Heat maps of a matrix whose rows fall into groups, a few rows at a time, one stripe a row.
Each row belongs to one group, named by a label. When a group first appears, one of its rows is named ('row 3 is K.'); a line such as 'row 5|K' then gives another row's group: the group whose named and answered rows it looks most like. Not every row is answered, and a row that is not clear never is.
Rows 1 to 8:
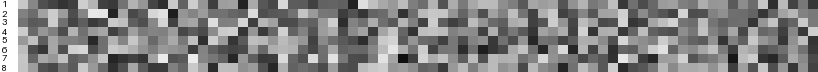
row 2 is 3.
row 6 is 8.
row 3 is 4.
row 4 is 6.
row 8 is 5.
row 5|8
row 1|5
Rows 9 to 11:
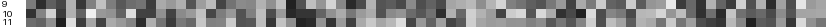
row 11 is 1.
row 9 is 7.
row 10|1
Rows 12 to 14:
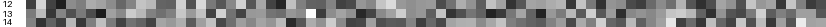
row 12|5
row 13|8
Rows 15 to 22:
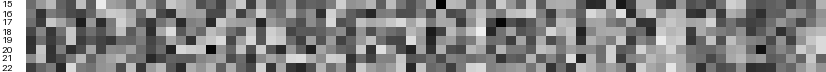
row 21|8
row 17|4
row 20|1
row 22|1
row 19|4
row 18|4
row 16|1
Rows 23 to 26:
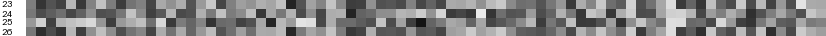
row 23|7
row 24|4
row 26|7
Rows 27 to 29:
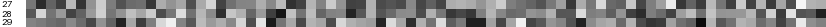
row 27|7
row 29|3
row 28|5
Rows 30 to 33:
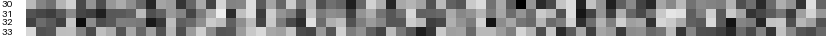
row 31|4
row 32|4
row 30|4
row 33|3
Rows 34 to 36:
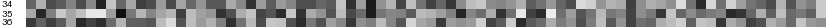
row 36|4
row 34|1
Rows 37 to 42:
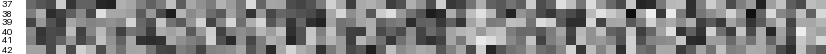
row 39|1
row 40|7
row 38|1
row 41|7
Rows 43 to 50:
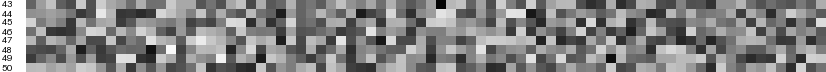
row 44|3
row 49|4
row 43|6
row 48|4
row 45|6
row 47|3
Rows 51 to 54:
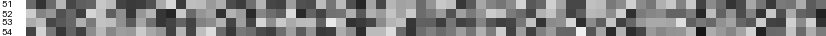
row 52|5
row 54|5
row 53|8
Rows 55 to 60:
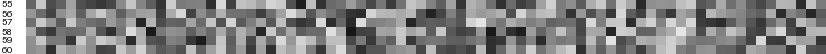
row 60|8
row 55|4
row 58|4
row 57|1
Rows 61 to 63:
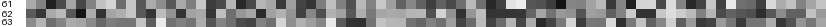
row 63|8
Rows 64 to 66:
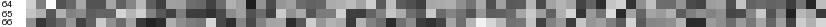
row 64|6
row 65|8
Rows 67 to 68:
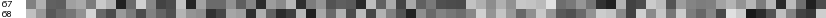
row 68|1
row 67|5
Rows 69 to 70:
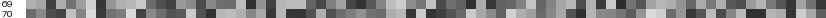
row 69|8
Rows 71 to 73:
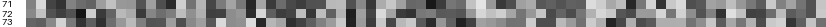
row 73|4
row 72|1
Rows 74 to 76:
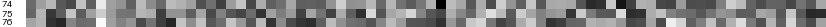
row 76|1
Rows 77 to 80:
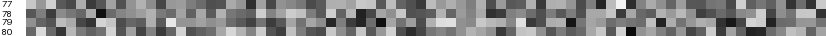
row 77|6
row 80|1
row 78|8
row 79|3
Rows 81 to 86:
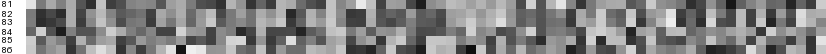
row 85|6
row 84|1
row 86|3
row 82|7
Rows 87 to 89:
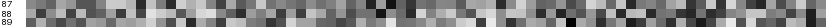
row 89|5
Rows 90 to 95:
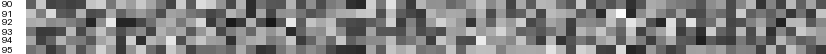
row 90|5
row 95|5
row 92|3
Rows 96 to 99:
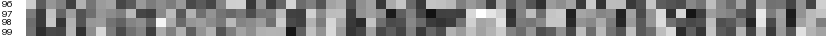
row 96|6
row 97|7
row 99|7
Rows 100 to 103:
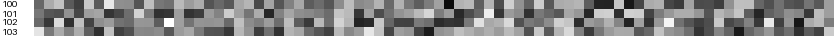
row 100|6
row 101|4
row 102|7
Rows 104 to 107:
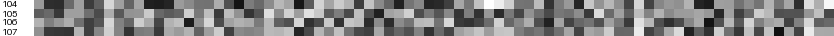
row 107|7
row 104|7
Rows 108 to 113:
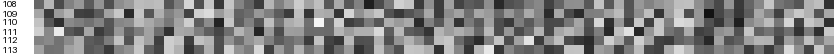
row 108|8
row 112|3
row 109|3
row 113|4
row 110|8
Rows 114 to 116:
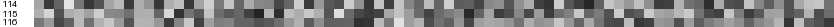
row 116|5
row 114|3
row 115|8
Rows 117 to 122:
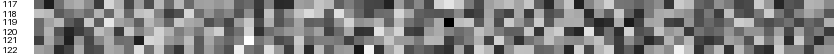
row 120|5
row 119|6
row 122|1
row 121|5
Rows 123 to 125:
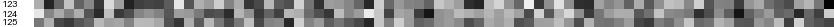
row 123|3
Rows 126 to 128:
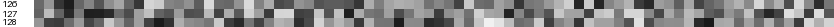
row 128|7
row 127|4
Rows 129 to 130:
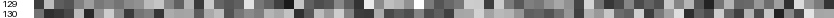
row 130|7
